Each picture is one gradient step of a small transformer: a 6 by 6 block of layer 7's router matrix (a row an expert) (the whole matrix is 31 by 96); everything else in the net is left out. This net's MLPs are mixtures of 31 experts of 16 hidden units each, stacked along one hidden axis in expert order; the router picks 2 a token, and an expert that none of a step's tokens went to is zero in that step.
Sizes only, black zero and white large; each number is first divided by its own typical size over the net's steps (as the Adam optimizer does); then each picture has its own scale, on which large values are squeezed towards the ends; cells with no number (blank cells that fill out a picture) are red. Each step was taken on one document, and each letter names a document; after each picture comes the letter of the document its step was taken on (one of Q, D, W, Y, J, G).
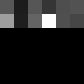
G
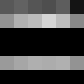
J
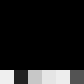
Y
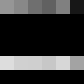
J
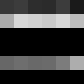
J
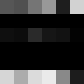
Y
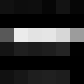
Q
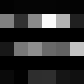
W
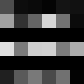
W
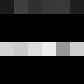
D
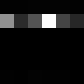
G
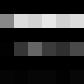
D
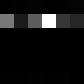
G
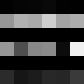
D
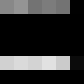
J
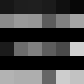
W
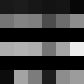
J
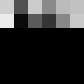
G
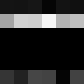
D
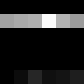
D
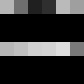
Q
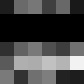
D
